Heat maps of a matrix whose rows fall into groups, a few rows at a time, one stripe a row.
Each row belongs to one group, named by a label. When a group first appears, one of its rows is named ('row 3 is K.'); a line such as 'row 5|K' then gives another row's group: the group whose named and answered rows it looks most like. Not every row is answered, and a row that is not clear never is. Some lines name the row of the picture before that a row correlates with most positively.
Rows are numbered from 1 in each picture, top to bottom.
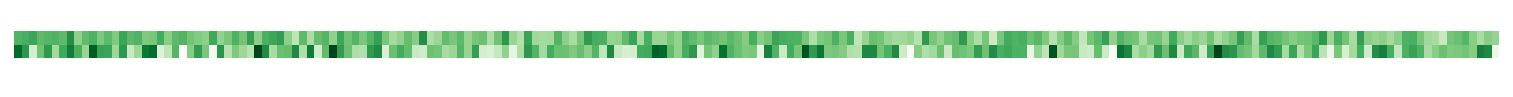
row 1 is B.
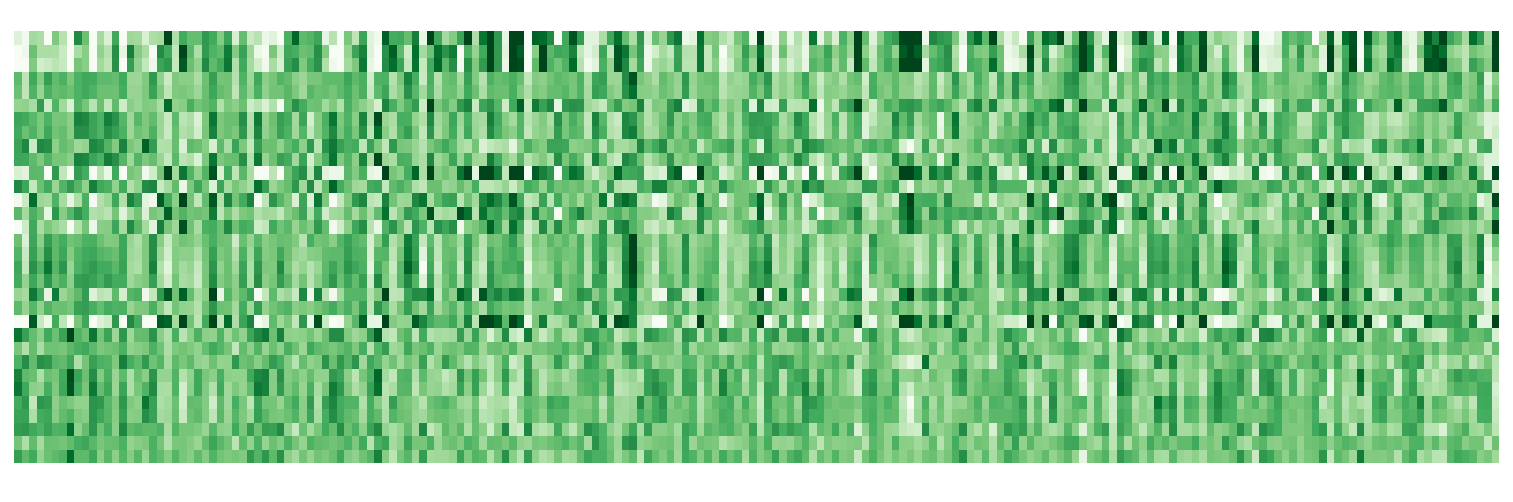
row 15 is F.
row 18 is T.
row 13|F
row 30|B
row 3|F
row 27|B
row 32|B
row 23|B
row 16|T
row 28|B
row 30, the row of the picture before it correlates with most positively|1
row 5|T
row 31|T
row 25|B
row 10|T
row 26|B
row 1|F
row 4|T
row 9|B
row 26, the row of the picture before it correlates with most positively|2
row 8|T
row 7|T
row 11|F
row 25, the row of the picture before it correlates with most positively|1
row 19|T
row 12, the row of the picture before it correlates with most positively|2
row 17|T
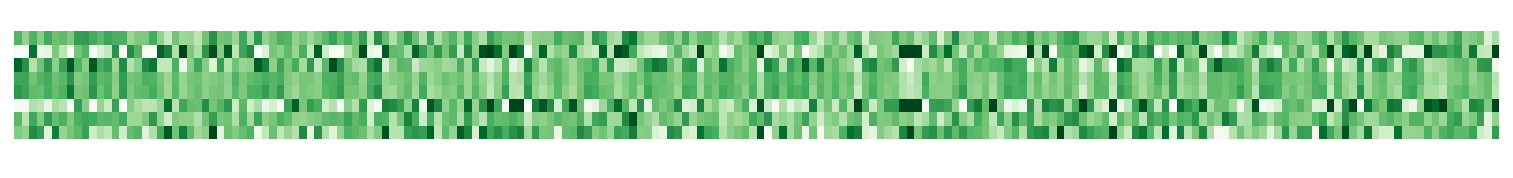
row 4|B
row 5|B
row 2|F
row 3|B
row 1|T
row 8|F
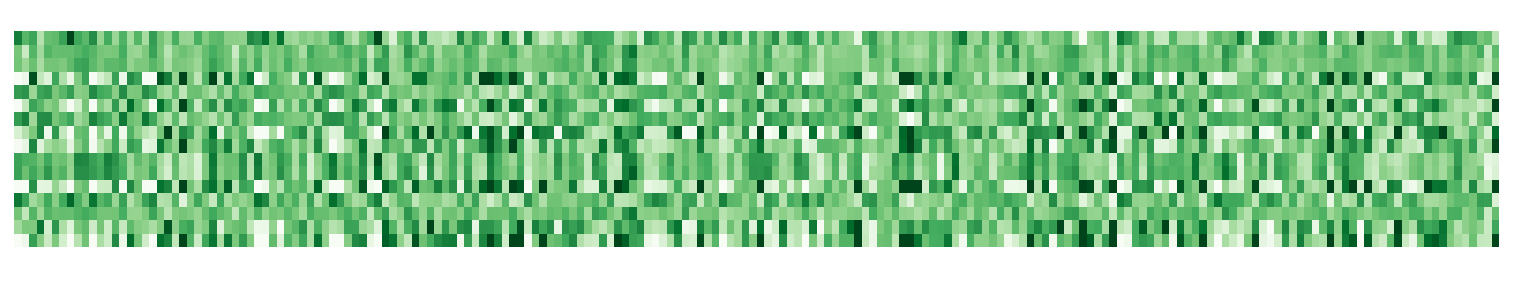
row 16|F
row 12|F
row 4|F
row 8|F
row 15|F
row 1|B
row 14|T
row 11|T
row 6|F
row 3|T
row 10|T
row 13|B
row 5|B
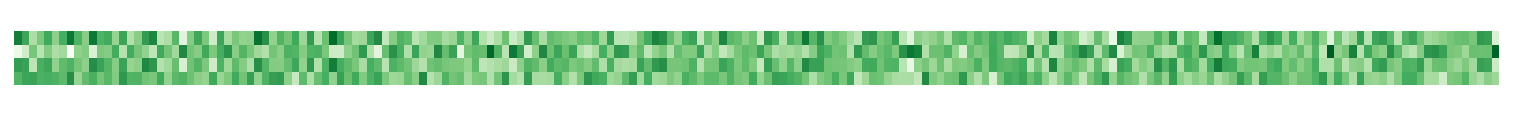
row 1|B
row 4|B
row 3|B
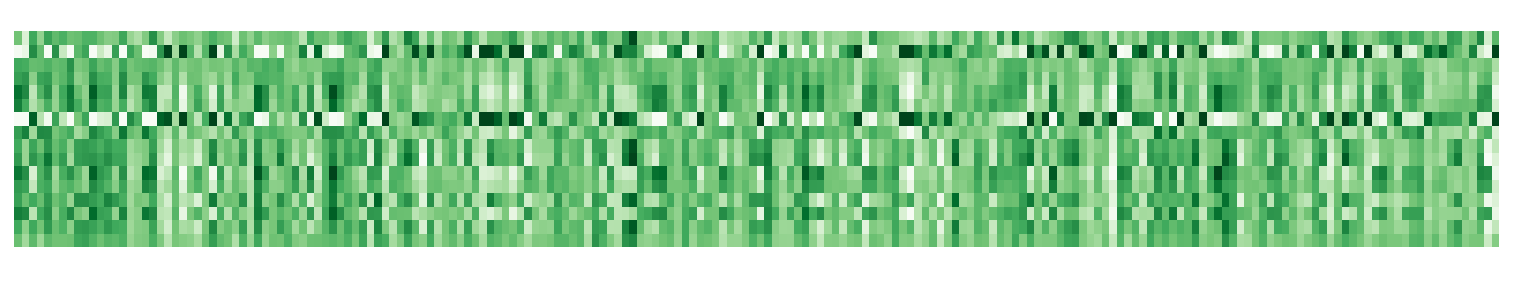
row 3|B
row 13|T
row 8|B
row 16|T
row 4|B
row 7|F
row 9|T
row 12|B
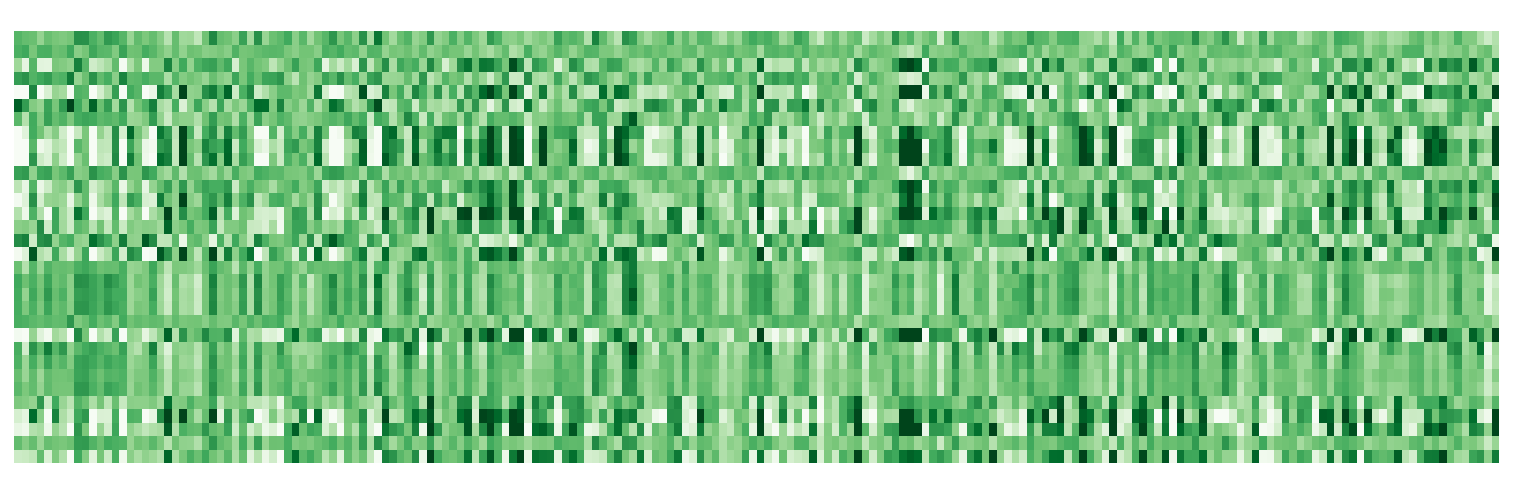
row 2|B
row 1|T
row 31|T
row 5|F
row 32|F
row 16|B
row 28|F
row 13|F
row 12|F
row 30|F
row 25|T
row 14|F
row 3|F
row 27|T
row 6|B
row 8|F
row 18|T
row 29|F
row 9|F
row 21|T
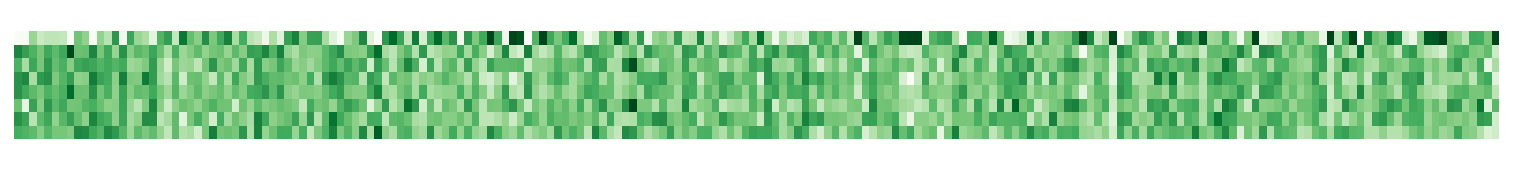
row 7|B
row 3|T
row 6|T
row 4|B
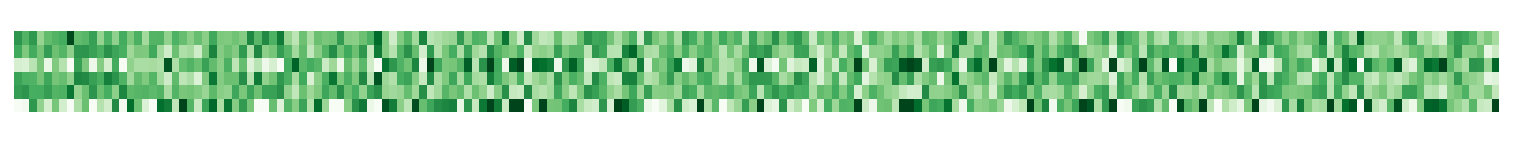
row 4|T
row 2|T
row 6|F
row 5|B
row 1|B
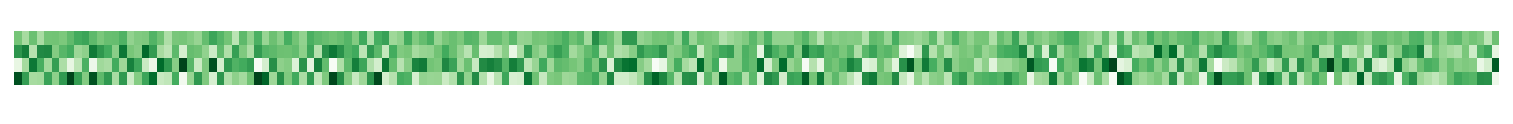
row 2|B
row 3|F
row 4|B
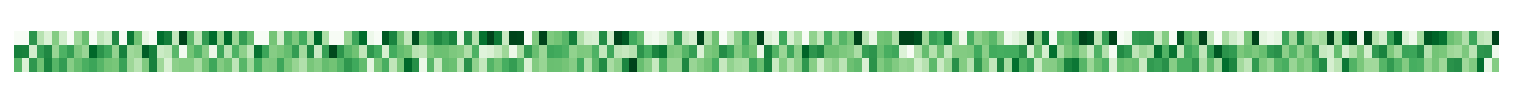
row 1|F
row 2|B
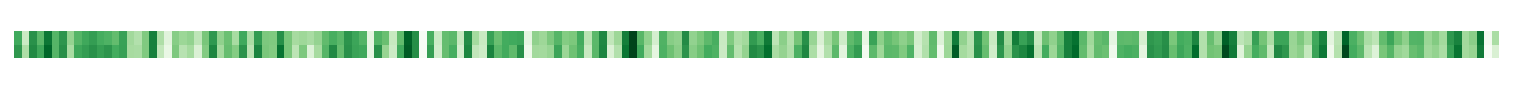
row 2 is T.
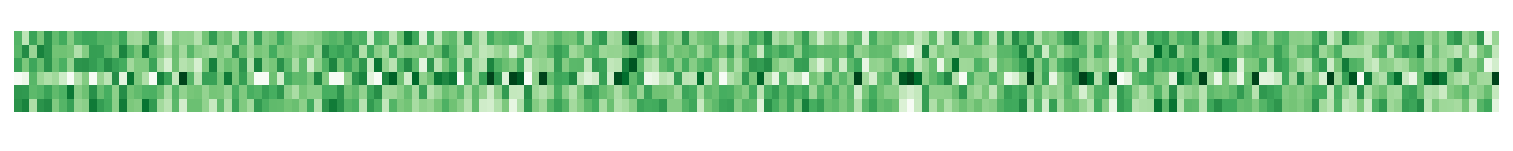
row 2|B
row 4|F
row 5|B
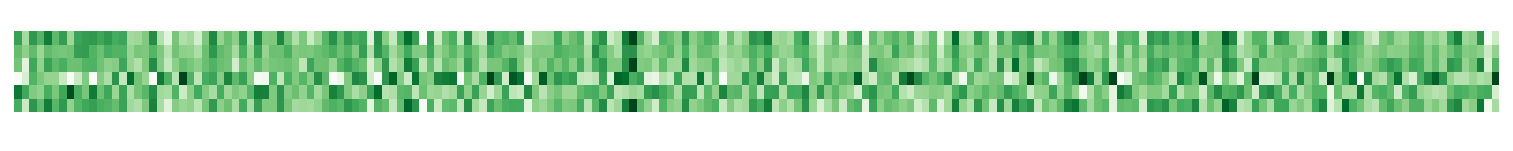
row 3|T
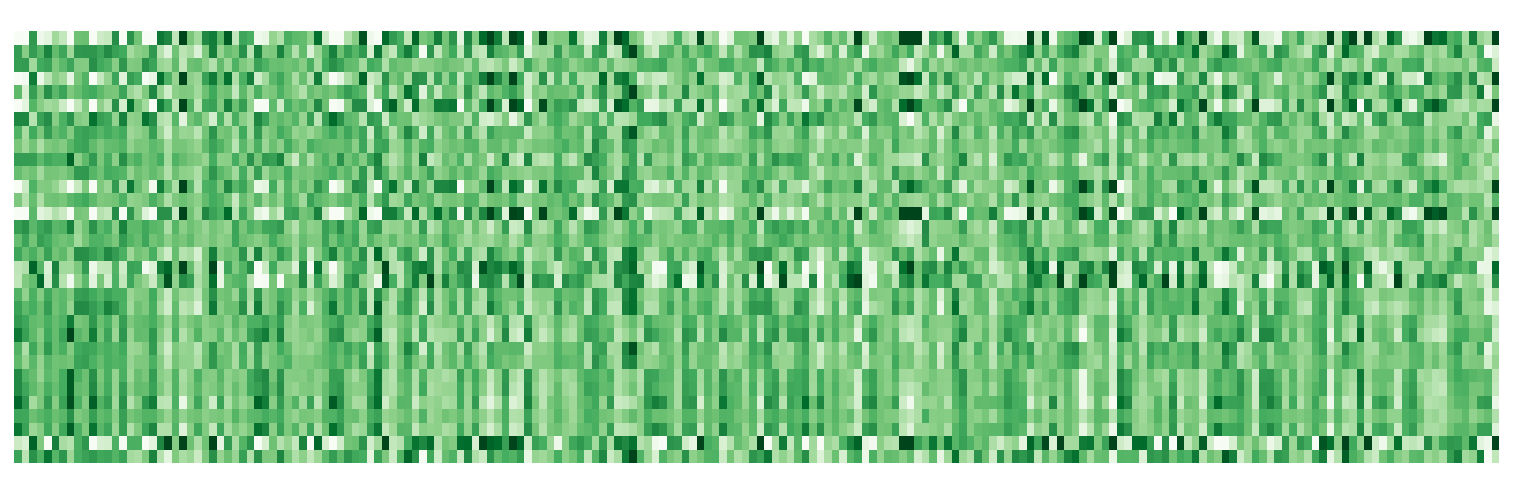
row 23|B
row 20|T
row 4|F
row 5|T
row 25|T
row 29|B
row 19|F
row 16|B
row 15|B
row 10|B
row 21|T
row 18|F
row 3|B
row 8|T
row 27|B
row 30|B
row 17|T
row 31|F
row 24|T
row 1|F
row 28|B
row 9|T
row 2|T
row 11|T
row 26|B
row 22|B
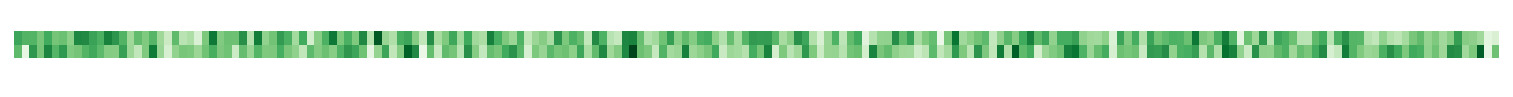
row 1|T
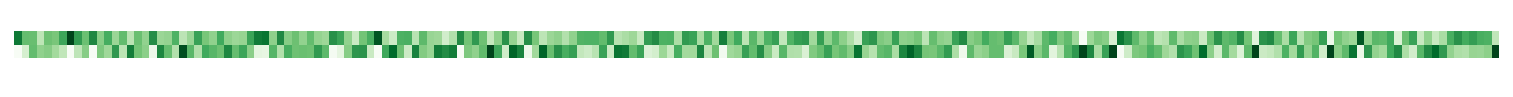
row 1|B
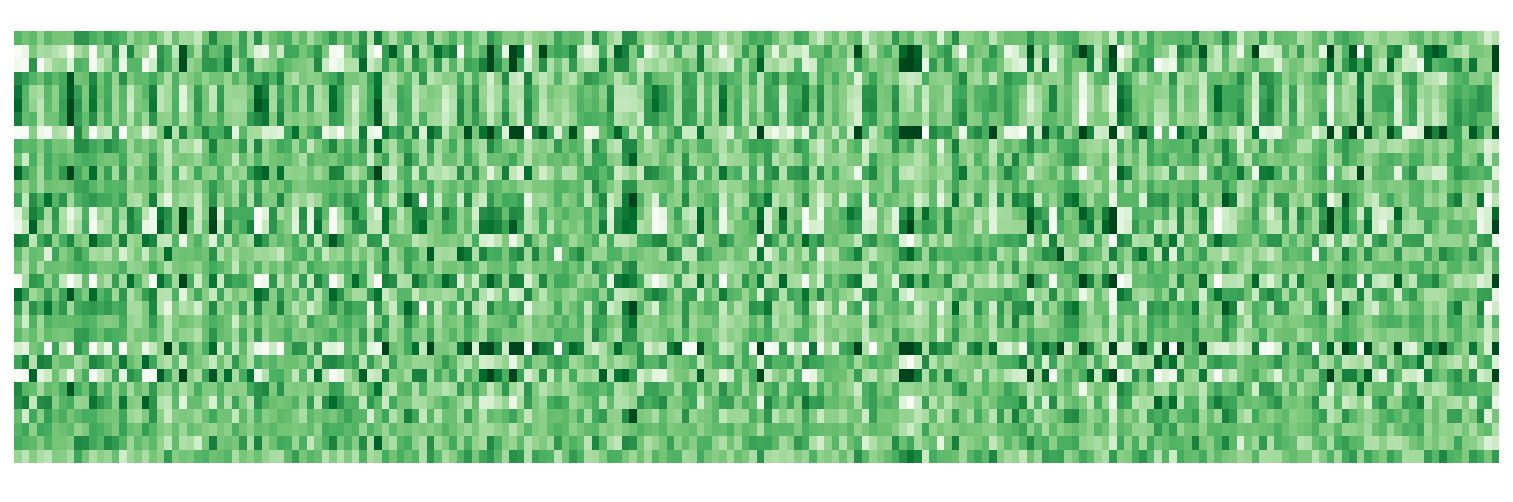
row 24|F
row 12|T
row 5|B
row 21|T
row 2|F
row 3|F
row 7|B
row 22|T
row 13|T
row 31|T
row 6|B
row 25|B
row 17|F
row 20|B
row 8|F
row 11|B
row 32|F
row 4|B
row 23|T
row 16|B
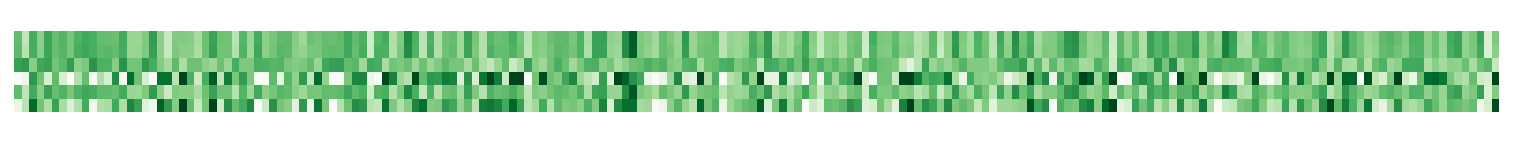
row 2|T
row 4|F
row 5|T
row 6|F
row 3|B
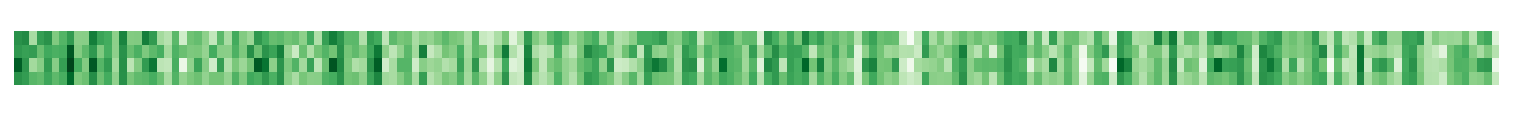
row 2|B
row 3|B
